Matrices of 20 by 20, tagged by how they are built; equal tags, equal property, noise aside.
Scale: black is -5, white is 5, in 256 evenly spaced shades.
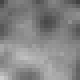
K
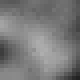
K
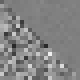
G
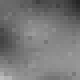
K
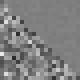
G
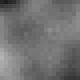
K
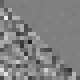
G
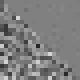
G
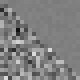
G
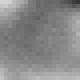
K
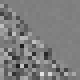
G
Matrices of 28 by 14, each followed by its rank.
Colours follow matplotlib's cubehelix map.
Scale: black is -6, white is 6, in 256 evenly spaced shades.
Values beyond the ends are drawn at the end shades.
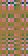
one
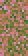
full rank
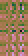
two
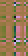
one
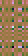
one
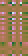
one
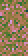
full rank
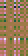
one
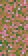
full rank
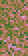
full rank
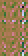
two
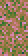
full rank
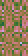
two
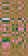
two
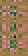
two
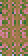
two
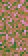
full rank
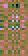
two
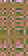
two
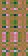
one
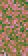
full rank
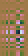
one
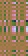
one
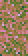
full rank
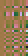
one
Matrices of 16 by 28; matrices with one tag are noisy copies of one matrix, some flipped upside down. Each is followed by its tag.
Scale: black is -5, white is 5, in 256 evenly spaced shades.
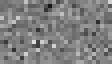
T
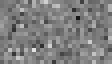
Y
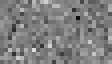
Y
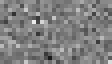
T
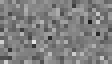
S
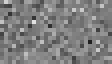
S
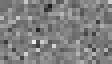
T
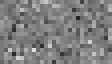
Y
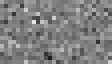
T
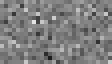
T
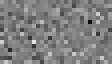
S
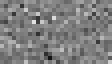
T
